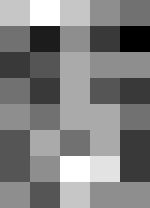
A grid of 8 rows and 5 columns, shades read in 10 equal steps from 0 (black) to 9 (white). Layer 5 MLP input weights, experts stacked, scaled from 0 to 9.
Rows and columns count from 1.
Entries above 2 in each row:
5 2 4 3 5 4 4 5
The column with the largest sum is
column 3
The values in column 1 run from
2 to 7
